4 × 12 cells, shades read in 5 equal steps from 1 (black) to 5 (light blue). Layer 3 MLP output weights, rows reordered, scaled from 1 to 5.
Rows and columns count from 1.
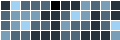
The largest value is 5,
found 4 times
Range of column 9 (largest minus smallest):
2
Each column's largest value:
4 5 5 4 3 2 4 5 4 3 4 5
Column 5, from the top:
3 2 3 2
